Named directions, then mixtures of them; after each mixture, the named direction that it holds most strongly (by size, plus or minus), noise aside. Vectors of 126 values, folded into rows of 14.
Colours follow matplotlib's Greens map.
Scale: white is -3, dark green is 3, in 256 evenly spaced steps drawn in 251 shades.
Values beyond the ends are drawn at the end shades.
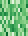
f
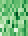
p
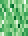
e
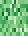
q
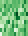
p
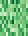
f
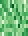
e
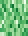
e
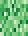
q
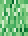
q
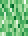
e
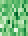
p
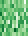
p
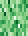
e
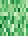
f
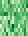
f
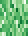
e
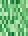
f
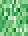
q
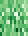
p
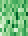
p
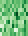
p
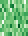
e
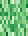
f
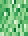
q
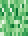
e
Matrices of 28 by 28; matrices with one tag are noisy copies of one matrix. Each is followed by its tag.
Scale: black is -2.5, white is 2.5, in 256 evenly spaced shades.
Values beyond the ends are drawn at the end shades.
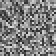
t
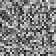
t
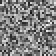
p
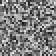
p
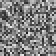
t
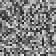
t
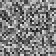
t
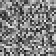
t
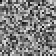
p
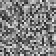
t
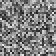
t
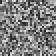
p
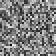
t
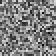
p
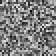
p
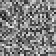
t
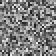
p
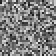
p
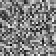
t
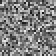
p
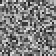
p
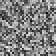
t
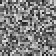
p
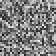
t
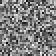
p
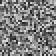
p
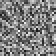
t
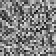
t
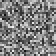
t
